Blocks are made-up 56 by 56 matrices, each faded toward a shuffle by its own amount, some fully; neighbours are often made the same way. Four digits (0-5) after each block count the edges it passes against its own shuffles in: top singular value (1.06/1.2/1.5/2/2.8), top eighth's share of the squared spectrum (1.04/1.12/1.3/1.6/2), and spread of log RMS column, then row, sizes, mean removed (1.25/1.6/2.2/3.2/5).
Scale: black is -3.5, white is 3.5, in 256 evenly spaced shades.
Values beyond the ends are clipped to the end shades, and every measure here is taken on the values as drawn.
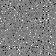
3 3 1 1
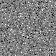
0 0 0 0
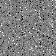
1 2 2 0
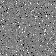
0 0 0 0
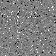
2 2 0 0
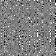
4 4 3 2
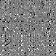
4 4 2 2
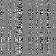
4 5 4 3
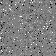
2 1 0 0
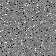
0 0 0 0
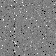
2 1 0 0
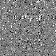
3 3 2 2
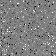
1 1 0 0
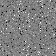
1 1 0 0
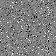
2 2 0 0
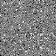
3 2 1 0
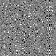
3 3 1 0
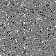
2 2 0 0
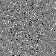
1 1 1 0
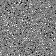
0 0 0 0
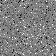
0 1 0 0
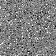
1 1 0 0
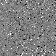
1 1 0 0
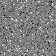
0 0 0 0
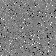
0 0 0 0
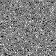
2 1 0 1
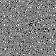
2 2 0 1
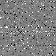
3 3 0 2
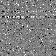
3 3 0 2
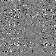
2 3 2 3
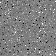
1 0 0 0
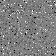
0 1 0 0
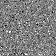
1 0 0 1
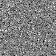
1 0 0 1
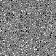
3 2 1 0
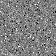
1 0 0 0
